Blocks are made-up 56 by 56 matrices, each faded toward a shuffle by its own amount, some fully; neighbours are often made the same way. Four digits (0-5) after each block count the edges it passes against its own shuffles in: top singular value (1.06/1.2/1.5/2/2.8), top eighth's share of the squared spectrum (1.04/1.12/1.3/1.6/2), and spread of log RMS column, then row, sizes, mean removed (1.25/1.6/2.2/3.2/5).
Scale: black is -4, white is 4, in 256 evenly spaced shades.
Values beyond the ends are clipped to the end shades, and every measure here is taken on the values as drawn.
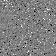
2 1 0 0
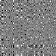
4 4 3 2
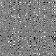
4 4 2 2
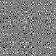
4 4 2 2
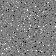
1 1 0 0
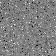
0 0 0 0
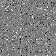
2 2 1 1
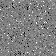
1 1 0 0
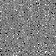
3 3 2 1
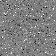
0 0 0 0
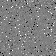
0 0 0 0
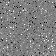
1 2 0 1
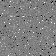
1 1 0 0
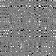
4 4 2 3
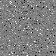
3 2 1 1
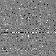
4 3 1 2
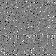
3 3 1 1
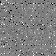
3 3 0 1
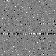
4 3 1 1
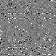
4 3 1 2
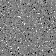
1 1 0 0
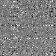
3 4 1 2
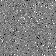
1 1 0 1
